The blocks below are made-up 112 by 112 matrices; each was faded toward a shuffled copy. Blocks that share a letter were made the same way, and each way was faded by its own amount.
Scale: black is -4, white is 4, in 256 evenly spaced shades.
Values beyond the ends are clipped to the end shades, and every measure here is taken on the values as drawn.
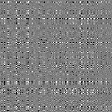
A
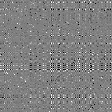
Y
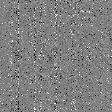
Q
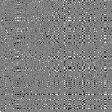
Y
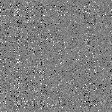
Q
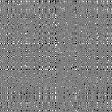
Y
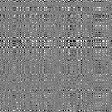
A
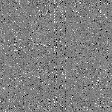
Q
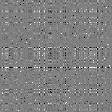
Y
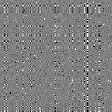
Y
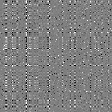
Y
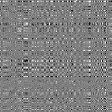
A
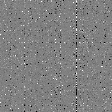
Q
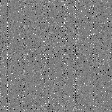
Q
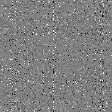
Q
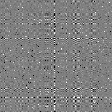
Y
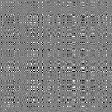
A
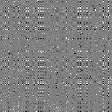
Y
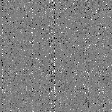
Q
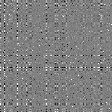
Y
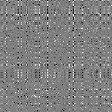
Y
